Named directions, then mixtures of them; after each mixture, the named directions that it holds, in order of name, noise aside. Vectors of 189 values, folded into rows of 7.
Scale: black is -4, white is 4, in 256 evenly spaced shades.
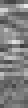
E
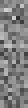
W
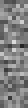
E, W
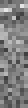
E, W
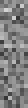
W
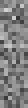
W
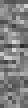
E, W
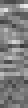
E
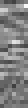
E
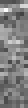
E, W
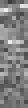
E, W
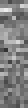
E, W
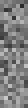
W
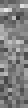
E, W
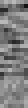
E
